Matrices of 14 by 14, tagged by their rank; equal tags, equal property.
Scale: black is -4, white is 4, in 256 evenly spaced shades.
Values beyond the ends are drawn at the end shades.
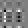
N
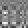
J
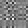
J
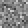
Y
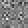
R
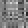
J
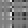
N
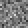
Y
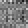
R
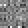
R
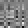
J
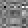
J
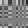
N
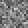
Y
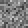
Y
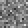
Y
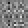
R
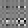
N
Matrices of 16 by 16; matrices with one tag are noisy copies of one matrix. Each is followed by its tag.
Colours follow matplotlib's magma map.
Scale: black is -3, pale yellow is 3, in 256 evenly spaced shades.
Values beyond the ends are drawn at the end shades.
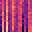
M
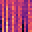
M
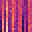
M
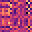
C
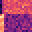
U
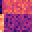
U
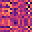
C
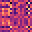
C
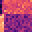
U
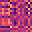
C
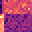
U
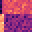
U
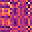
C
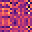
C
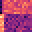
U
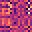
C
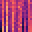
M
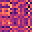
C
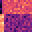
U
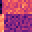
U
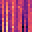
M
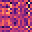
C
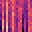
M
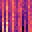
M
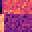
U
